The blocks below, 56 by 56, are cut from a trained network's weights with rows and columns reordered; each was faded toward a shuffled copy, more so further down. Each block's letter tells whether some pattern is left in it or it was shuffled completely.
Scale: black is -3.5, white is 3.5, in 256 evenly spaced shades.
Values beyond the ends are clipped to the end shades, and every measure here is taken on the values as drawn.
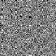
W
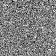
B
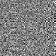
W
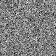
B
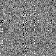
W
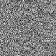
W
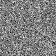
B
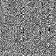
W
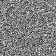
B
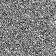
B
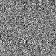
W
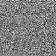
W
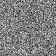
B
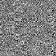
W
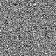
W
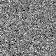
B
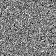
B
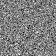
B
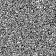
B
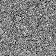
B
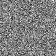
B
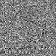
W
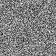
B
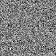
W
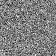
B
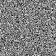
W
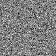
W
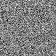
B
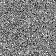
B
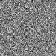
W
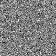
W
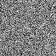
B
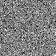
B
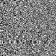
W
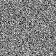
W
